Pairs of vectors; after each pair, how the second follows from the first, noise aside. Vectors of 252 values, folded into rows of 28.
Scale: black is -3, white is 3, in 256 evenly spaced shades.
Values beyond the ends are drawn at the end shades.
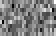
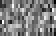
negated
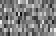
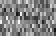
sign-scrambled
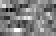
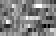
reversed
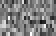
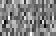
sign-scrambled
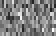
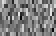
sign-scrambled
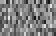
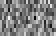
sign-scrambled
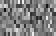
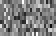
reversed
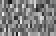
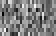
sign-scrambled
